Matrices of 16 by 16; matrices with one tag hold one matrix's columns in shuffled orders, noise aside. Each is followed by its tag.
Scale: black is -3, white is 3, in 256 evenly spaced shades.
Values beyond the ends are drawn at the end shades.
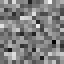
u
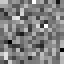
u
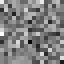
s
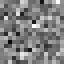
u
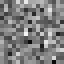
s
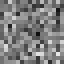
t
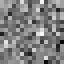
s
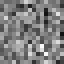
t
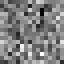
t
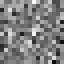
s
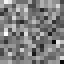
s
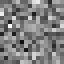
u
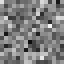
u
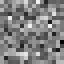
u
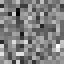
t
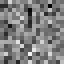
t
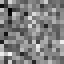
t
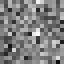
s
